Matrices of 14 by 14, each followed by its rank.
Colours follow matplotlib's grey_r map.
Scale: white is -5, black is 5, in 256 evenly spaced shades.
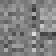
three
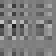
one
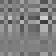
one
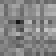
two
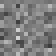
three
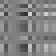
one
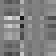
one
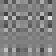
one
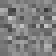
three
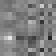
two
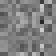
two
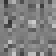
three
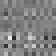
two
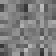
three
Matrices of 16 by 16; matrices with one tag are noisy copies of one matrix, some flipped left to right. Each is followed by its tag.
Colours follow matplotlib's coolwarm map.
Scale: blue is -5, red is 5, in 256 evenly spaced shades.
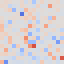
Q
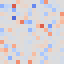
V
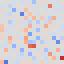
Q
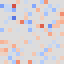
V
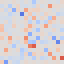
Q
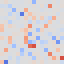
Q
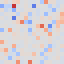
V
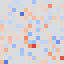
Q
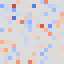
V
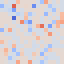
V
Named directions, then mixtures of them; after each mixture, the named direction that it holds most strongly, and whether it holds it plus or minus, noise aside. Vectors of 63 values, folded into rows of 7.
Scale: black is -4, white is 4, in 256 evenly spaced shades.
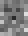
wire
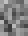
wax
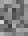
wax, plus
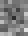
wire, plus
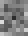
wire, plus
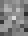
wire, minus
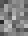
wax, minus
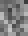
wax, minus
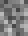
wax, minus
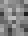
wire, minus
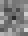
wire, plus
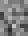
wax, plus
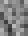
wax, plus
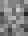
wire, minus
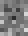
wire, plus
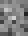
wire, minus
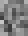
wax, plus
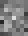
wire, minus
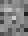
wire, minus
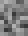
wax, plus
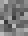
wax, plus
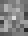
wire, minus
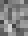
wax, minus
